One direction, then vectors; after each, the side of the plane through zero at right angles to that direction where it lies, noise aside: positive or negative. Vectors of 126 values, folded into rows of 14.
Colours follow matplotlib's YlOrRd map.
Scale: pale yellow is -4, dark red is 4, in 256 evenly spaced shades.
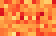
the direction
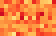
positive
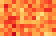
negative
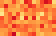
negative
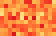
negative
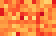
positive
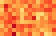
negative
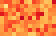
positive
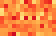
negative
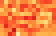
negative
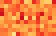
positive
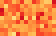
positive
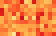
positive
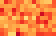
positive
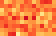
negative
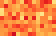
negative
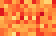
positive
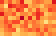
positive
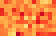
positive
